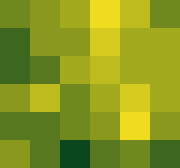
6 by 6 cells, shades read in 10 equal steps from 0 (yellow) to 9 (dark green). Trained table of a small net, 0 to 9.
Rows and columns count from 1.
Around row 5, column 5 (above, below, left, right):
1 5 4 4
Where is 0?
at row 1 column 4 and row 5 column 5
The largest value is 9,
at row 6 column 3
